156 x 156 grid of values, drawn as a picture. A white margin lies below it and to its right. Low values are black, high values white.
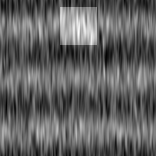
The top middle is the ninth with the highest average. In the top middle lies a patch that is higher than the rest. Horizontal stripes repeat 3 times down the table.
